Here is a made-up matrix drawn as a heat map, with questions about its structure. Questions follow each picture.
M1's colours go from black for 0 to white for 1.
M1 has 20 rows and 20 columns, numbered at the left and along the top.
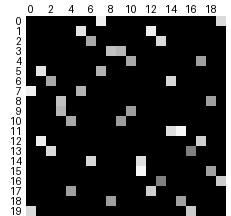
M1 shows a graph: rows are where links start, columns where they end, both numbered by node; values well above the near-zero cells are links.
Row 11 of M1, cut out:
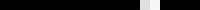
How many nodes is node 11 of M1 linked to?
2
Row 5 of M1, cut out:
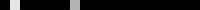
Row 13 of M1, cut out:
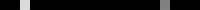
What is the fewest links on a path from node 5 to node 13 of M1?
5
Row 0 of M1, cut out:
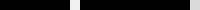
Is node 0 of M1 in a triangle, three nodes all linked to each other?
no
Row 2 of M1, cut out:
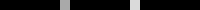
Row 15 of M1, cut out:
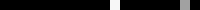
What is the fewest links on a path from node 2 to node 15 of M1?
4
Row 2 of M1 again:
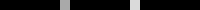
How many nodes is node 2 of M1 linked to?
2
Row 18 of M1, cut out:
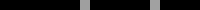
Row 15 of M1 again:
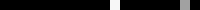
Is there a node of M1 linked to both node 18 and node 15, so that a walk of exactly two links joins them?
no
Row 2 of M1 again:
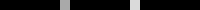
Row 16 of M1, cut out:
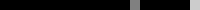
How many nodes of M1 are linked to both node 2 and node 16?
1
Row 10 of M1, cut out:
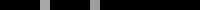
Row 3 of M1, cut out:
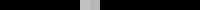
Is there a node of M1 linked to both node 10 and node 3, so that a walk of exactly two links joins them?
yes
